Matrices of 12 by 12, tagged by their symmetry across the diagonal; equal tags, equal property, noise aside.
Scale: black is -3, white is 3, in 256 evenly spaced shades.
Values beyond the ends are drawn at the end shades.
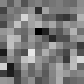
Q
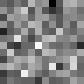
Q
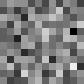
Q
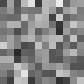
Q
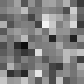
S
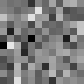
Q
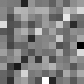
S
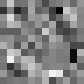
S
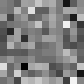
S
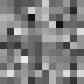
S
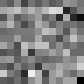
Q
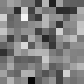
Q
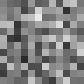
S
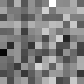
S
